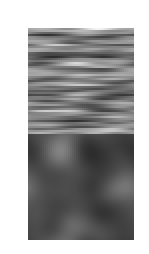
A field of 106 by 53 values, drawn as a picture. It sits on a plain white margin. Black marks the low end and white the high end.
It is made of 2 by 1 panels. Panel 1,1: middling, streaked across, strong in contrast. Panel 2,1: low, smooth.
